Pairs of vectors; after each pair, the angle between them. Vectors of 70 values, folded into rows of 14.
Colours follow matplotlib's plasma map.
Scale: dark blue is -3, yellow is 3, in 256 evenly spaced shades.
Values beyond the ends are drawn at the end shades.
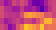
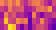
partly opposed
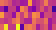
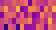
nearly opposite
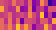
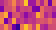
orthogonal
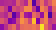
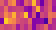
partly opposed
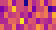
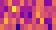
partly aligned
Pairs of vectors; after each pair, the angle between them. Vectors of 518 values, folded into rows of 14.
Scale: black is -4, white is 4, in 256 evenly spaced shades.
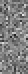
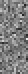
nearly opposite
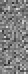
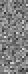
partly aligned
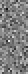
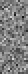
partly opposed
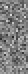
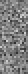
partly aligned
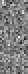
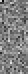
partly opposed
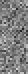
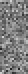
orthogonal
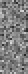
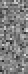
nearly opposite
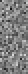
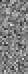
partly aligned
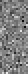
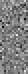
orthogonal
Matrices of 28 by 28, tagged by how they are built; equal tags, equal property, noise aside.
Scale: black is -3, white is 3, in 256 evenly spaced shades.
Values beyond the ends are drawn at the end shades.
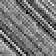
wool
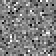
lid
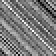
wool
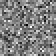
lid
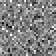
lid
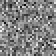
lid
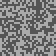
lid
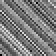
wool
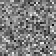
lid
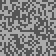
lid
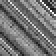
wool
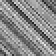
wool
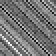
wool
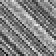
wool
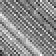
wool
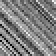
wool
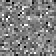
lid
